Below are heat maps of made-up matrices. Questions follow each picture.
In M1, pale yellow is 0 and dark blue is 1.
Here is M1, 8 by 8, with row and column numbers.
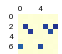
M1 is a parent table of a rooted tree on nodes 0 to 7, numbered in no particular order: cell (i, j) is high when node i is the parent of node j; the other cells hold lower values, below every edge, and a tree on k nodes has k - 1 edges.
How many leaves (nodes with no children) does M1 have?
5
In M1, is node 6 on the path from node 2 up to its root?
no
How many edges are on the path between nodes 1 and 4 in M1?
4
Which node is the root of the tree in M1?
3
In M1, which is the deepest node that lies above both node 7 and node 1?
2
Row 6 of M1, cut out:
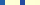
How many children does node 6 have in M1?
2
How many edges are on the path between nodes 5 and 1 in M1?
2
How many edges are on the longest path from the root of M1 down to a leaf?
2
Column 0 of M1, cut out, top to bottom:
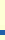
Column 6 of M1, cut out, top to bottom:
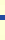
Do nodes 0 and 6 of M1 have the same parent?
no
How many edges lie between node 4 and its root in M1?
2
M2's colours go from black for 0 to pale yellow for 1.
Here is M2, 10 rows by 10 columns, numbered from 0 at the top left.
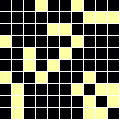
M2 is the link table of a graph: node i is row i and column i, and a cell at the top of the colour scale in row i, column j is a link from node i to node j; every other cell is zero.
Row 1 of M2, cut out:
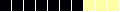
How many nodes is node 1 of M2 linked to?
3
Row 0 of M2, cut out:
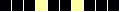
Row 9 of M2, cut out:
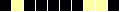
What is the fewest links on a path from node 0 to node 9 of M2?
3
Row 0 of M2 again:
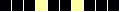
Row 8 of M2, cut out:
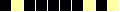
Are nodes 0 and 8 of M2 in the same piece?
yes
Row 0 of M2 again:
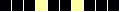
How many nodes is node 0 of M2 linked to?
2
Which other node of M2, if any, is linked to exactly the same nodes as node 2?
none
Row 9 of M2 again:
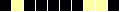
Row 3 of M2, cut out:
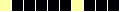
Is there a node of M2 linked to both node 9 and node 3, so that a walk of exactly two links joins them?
no
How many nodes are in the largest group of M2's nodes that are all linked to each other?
4
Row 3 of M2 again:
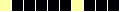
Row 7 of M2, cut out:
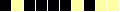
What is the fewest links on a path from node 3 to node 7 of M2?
2
